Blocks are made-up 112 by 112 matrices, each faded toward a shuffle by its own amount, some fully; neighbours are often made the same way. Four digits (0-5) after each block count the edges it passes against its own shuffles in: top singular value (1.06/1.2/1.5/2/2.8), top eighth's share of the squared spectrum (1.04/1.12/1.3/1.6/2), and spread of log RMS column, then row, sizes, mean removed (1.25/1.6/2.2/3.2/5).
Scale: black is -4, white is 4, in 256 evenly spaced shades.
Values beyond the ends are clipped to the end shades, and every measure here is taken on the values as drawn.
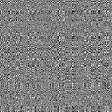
5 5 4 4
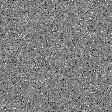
2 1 0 0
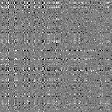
5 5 3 4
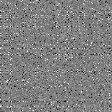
4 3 2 2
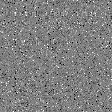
3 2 1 1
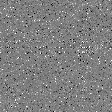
3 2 0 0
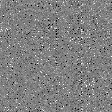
4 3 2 1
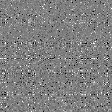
4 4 2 3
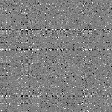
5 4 2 3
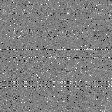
4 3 1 2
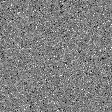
0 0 0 0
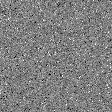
0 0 0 0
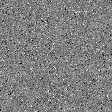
0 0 0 0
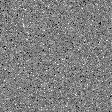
0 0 0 0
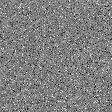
0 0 0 0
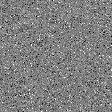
3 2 1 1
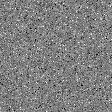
2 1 0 0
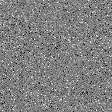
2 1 0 0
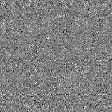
4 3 1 2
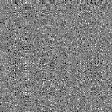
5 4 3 2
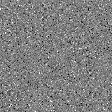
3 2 1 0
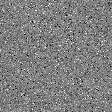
1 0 0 0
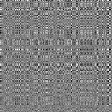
5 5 4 4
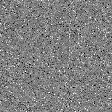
3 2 0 0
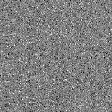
4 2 1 1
